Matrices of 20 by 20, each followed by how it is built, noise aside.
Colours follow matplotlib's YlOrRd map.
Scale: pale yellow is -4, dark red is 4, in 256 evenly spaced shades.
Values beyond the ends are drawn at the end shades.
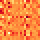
low rank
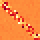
banded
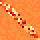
banded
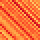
Toeplitz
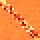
banded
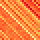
Toeplitz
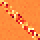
banded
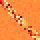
banded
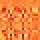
low rank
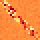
banded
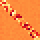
banded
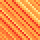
Toeplitz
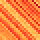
Toeplitz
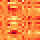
low rank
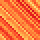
Toeplitz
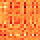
low rank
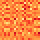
low rank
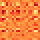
low rank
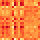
low rank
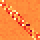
banded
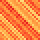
Toeplitz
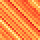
Toeplitz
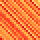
Toeplitz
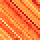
Toeplitz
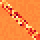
banded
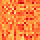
low rank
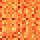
low rank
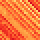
Toeplitz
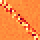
banded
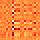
low rank
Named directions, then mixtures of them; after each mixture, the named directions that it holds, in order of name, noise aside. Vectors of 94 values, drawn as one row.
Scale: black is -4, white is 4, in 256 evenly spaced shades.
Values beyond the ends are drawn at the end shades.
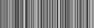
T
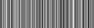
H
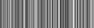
H, T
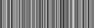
H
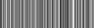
H, T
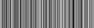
H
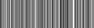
H, T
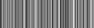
H, T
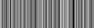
H, T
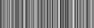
H, T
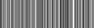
H, T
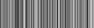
T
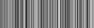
T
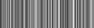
H, T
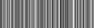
H, T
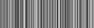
T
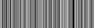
H, T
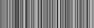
T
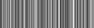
H, T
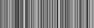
T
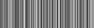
T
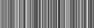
T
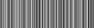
H, T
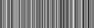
H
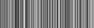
T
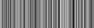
H, T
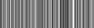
H, T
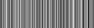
H
